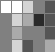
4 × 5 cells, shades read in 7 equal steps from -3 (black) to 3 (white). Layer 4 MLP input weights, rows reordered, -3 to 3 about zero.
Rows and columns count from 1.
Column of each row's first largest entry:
1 2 2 2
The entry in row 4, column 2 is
2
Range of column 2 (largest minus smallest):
2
